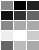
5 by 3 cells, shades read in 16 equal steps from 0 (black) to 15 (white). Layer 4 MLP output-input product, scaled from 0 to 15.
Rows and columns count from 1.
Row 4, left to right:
14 15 12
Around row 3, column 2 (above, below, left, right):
3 15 8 10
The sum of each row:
10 10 28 41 27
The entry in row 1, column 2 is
0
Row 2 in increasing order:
1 3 6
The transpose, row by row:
8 1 8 14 6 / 0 3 10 15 11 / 2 6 10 12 10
